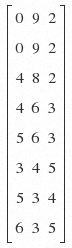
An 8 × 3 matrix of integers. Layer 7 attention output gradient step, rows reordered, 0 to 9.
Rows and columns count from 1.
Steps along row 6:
up up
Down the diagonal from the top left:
0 9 2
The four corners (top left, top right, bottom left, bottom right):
0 2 6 5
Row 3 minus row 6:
1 4 -3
